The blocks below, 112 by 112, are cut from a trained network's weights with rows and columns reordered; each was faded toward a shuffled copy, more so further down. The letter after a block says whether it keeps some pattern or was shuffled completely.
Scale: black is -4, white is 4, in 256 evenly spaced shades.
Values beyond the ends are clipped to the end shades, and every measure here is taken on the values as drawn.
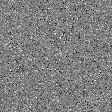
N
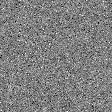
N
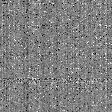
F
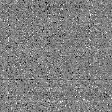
F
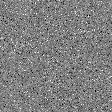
N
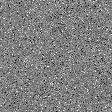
N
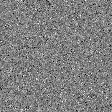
N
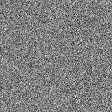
F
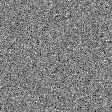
N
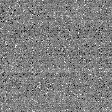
F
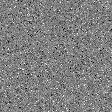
N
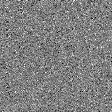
F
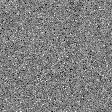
N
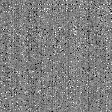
F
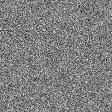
N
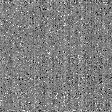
F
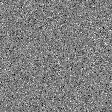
N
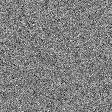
N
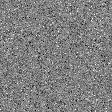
N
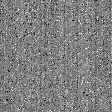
F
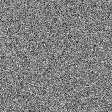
N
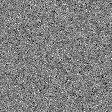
N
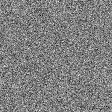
N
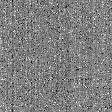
F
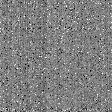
F
